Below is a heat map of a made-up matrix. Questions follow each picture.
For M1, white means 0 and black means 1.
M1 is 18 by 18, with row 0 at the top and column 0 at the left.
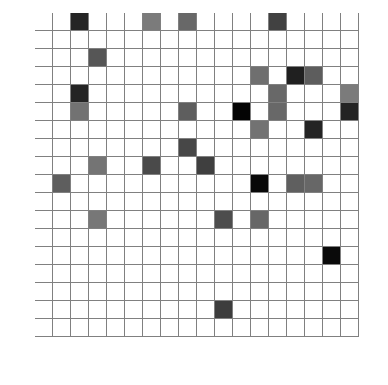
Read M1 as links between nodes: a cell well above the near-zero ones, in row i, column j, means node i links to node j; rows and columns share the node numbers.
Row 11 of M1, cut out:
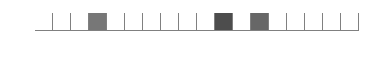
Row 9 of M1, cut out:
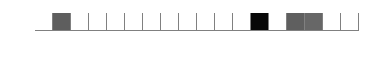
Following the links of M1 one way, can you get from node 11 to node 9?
no
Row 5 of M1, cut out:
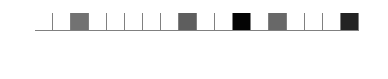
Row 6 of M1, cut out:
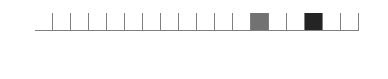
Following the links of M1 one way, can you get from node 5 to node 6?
yes
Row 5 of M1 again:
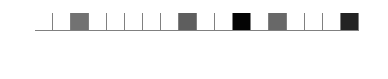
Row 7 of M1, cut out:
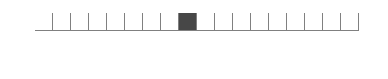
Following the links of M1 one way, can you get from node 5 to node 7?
no
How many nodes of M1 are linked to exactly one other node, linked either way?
2
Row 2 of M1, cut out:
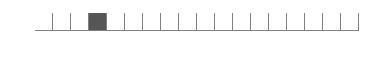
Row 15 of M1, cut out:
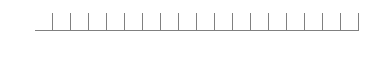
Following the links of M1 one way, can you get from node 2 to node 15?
yes
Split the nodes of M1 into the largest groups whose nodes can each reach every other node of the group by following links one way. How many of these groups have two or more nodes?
0
